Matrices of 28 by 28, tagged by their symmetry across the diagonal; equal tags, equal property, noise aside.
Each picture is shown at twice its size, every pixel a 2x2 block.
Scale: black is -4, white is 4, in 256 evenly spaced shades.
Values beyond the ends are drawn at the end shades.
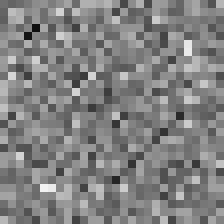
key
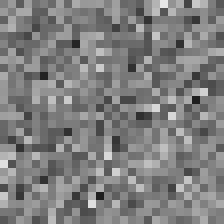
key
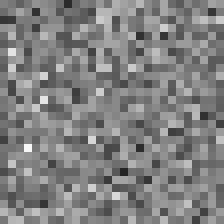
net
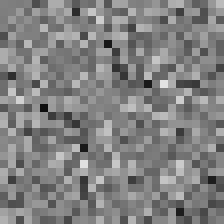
key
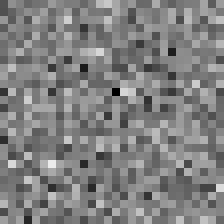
net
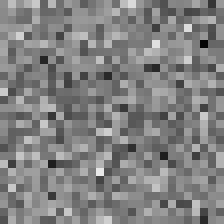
net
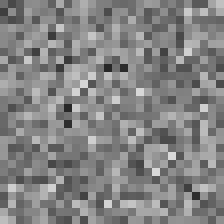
key
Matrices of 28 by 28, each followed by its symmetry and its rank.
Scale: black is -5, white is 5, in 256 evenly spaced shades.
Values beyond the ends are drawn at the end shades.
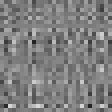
neither, rank three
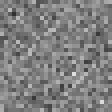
symmetric, full rank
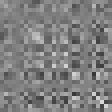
symmetric, rank three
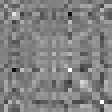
symmetric, rank three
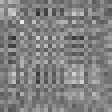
symmetric, rank three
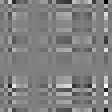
neither, rank one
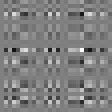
neither, rank one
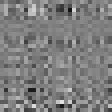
neither, rank three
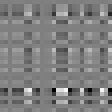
neither, rank one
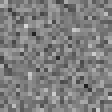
symmetric, full rank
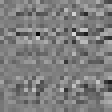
neither, rank three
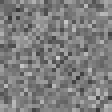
symmetric, full rank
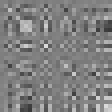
symmetric, rank three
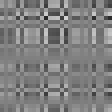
neither, rank one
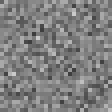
symmetric, full rank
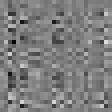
neither, rank three
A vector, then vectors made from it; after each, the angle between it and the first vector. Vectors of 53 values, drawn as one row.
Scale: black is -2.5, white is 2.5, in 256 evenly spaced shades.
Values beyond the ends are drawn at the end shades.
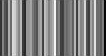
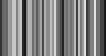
nearly parallel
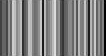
nearly parallel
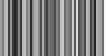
nearly opposite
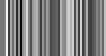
partly opposed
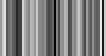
partly opposed
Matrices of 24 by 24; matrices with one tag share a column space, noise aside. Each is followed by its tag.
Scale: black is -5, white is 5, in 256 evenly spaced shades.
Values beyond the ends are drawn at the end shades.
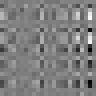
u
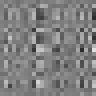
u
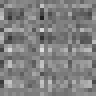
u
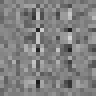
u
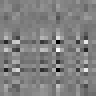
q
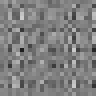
u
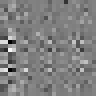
q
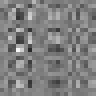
u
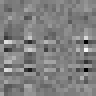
q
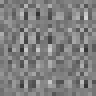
u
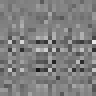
q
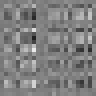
u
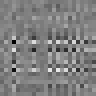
q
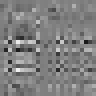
q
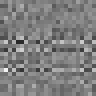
q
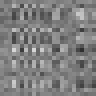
u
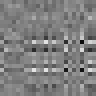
q
